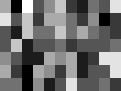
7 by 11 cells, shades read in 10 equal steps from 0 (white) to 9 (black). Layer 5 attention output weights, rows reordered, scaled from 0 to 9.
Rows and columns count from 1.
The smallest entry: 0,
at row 1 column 3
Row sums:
51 54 54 63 53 57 62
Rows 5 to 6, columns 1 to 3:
4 6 8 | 3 7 9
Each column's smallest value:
1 2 0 3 3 2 1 3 4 1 1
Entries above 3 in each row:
7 7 8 10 7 7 10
